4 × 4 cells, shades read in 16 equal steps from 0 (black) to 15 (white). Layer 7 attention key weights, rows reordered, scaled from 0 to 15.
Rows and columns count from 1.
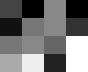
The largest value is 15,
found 2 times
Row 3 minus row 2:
6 1 -2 12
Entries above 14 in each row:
0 0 1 1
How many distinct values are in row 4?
4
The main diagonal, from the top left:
4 7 6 15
